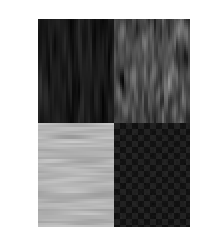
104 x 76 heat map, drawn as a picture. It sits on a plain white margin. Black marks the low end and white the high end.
The table splits into 2 rows of 2 panels. Panel 1,1: very low, streaked downward, faint in contrast. Panel 1,2: low, streaked downward. Panel 2,1: high, streaked across, faint in contrast. Panel 2,2: very low, checkered, faint in contrast.
